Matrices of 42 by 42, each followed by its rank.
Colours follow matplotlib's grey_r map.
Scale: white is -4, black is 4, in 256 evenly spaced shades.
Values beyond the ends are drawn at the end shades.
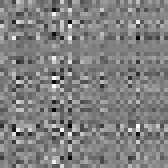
three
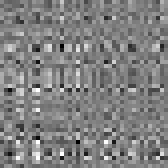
three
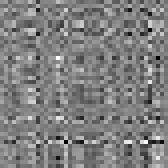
three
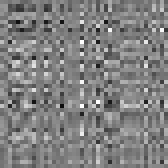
three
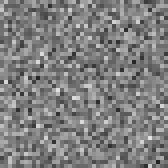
full rank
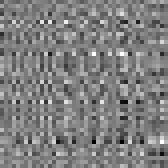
three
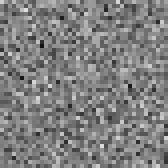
full rank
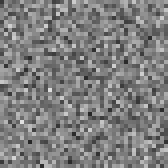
full rank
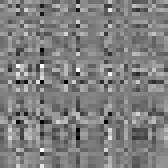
three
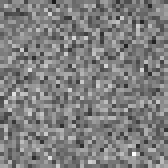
full rank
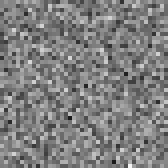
full rank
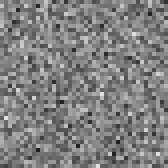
full rank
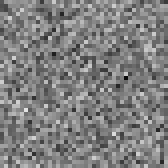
full rank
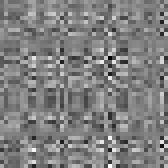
three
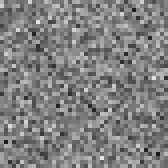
full rank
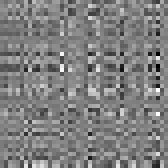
three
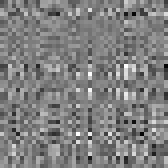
three
